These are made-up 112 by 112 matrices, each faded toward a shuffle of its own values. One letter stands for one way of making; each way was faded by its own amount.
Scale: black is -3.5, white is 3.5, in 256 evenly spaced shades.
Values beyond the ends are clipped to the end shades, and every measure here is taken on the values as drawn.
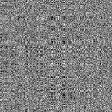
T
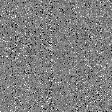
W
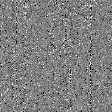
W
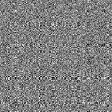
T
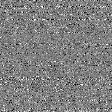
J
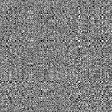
T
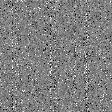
W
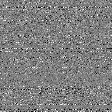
J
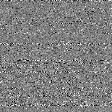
J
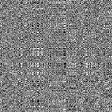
T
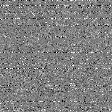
J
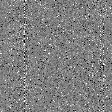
W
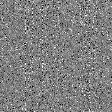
W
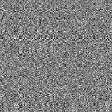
T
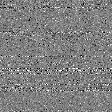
J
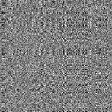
T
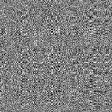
T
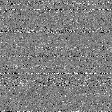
J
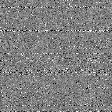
J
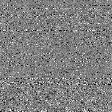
J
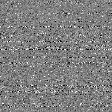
J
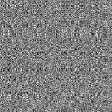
T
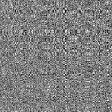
T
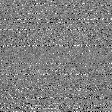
J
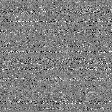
J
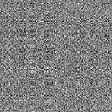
T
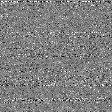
J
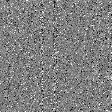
W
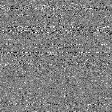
J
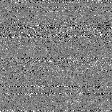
J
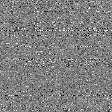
J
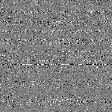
J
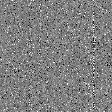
W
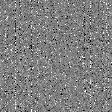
W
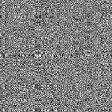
T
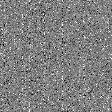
W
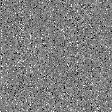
W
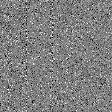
W
